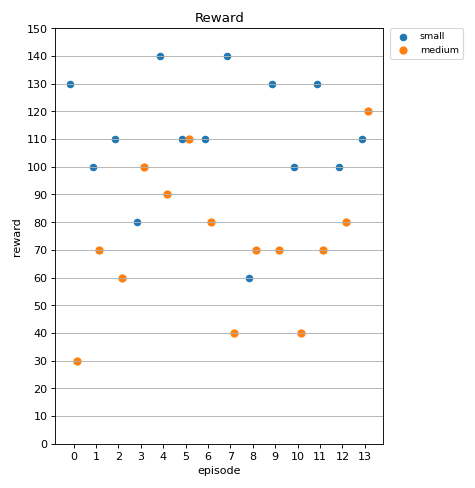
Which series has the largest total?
small
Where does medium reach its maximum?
13
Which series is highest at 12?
small
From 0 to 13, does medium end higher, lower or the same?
higher
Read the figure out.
Title: Reward
x-axis: episode, ticks 0 1 2 3 4 5 6 7 8 9 10 11 12 13
y-axis: reward, ticks 0 10 20 30 40 50 60 70 80 90 100 110 120 130 140 150
Legend: small, medium
Values:
small: 130 100 110 80 140 110 110 140 60 130 100 130 100 110
medium: 30 70 60 100 90 110 80 40 70 70 40 70 80 120
